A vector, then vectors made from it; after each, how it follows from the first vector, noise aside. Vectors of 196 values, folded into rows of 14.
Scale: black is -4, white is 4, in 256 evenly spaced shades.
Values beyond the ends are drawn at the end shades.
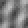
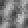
copied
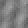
shrunk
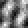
scaled up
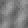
shrunk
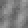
shrunk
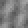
shrunk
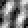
scaled up
